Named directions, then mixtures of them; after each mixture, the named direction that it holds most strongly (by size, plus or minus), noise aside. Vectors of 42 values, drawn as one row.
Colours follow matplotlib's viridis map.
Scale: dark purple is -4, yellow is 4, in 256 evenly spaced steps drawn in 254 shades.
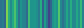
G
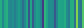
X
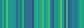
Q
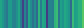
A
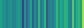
A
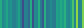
X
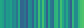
A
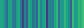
A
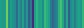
Q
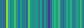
G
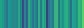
A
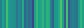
Q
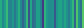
X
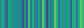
A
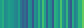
A
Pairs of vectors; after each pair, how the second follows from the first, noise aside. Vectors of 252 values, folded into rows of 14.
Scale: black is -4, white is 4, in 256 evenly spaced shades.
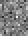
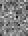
negated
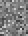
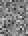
negated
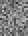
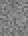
shrunk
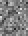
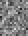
negated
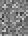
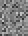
negated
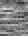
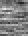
copied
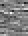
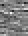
copied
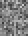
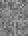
shrunk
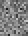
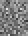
negated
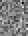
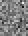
negated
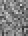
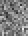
negated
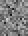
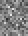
negated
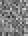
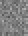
shrunk
